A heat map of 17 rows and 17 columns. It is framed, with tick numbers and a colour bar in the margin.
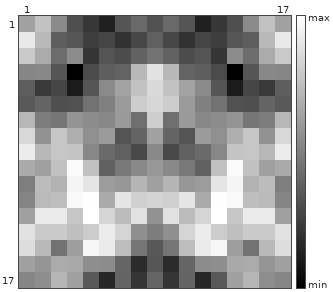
Overall the values sit about 60% of the way up the scale. The left and right halves mirror each other. No regular stripes run through it.
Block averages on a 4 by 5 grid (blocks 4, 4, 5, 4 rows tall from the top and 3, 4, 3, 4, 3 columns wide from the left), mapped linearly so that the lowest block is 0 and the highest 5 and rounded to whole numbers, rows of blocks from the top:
4 0 2 0 4
2 2 4 2 2
5 5 4 5 5
4 4 1 4 4
